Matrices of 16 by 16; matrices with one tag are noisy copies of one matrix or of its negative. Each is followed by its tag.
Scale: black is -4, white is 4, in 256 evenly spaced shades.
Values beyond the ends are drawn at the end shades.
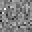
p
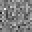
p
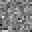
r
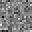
r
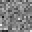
r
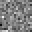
r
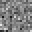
r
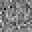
p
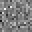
p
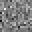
p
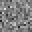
p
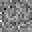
p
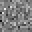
p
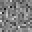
p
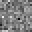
r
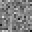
r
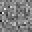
p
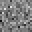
p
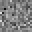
p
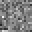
r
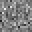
p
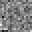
r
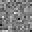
r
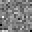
r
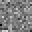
r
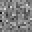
p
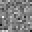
r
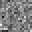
r
